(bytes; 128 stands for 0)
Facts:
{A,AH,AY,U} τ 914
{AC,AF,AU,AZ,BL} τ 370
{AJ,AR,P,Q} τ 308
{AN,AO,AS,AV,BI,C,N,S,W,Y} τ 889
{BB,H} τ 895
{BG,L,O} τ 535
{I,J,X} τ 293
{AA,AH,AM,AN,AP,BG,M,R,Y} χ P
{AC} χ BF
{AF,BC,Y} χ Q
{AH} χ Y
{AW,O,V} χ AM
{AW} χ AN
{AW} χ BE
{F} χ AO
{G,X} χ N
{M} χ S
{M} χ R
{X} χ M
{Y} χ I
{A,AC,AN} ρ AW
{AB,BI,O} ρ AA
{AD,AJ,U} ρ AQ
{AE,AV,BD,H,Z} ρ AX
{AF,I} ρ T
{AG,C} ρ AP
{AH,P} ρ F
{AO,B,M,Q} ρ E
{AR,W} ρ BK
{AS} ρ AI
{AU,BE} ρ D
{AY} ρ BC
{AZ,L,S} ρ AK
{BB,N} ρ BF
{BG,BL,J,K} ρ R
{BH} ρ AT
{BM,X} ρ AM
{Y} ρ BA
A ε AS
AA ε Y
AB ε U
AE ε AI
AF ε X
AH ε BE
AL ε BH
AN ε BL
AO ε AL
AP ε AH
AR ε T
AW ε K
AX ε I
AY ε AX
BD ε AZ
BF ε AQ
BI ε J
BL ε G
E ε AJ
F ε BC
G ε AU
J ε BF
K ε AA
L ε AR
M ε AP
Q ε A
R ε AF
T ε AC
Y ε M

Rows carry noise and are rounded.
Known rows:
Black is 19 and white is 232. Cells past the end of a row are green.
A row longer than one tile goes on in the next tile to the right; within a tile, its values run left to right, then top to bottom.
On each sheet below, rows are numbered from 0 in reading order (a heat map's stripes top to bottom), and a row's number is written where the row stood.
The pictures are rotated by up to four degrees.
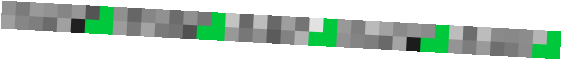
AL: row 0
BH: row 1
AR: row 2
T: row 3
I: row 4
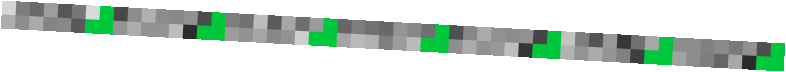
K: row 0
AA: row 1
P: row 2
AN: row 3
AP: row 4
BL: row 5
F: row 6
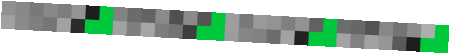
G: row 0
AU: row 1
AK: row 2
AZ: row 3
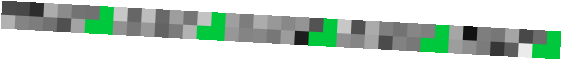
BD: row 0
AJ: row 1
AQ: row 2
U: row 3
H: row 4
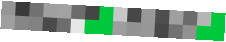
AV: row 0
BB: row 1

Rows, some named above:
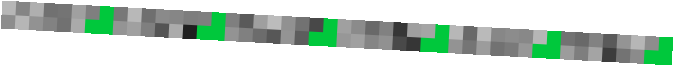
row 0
Y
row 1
AW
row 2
AX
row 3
AF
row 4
I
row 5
AO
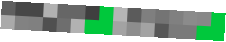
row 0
AE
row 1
A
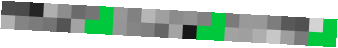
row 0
BD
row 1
T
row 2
BG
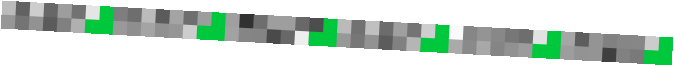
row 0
AR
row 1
P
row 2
AV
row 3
AR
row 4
J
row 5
AY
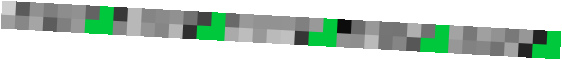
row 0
AS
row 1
AM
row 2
R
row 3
M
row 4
AI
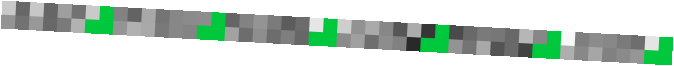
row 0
AJ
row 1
AH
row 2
L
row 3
BC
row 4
B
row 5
J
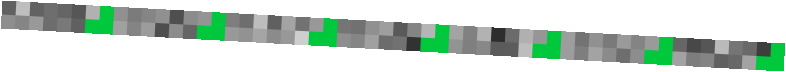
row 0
O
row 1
AB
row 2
P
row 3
AC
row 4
Q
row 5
X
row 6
Z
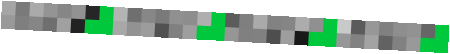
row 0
AI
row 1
BI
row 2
E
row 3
AS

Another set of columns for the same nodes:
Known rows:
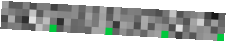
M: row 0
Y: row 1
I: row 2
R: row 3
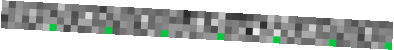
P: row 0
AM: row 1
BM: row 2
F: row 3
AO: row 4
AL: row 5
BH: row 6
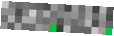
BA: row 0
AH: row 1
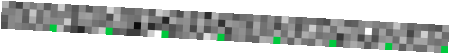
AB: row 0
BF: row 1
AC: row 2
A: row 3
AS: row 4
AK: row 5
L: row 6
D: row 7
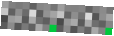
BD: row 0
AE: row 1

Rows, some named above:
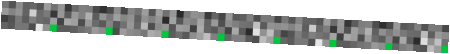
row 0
AN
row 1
J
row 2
U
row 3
BL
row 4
M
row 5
AN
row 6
J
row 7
M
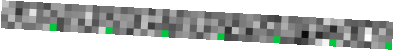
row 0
T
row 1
AR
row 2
AF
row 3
AJ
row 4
K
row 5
AC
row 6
E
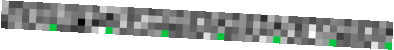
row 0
X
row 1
AC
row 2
BC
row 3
AN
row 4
A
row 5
E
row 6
AN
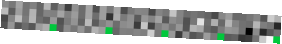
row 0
H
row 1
AY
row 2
AU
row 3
V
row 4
AC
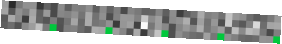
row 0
BL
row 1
BB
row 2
Q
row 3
BI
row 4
AX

